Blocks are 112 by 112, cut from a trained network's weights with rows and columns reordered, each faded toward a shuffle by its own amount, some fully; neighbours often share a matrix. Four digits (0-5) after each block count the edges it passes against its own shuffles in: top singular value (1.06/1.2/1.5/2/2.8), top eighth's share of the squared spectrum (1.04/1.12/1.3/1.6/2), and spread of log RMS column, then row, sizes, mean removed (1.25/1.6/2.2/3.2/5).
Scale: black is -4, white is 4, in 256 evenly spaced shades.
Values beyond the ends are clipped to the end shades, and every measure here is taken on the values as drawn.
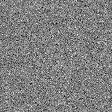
2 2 1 0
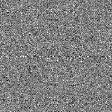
3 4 2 2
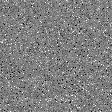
0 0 0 0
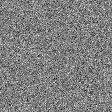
0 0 0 0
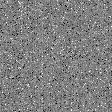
1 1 0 0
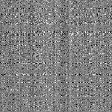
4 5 1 4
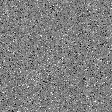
0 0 0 0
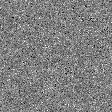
0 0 0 0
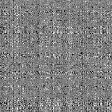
4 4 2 4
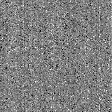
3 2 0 2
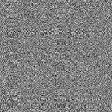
4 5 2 3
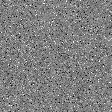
0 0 0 0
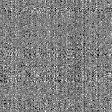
3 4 1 3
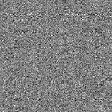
3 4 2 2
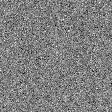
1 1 0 0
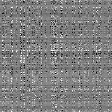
4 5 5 3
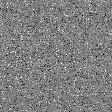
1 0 0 0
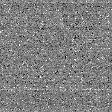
2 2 2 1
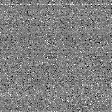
3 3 2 1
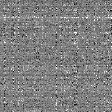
3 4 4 2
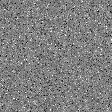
1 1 0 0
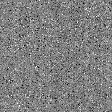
2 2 0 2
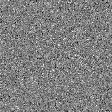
2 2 1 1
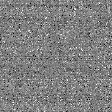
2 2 2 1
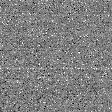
2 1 1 0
